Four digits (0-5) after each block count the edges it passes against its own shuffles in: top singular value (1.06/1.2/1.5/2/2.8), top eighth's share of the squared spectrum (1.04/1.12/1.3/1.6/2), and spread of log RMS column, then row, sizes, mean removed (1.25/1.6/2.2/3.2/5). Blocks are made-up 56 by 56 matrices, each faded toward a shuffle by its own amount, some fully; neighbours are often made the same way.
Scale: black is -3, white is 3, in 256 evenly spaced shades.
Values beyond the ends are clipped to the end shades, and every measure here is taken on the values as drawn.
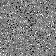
2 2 0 0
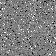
0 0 0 0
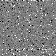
3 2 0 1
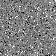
0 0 0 0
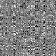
4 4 2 2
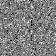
3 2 1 1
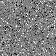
0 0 0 0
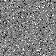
1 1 0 0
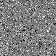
1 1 0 0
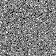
1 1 0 0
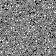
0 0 0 0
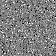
0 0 0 0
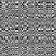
5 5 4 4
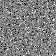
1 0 0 0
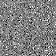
3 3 1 1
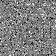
1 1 0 0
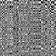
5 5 3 3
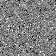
0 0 0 0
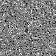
2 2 0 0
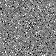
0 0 0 0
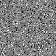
2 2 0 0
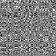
4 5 3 3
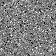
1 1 0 0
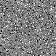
0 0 0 0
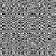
5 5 3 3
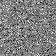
1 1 0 0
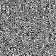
2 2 0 0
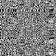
4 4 2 2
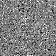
2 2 0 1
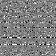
4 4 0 3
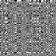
4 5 3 3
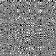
4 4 2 2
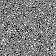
1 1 0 0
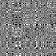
4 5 3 3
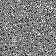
1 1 0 0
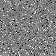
1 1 0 0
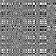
5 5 3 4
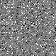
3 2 1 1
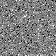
2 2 0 1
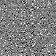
3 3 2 1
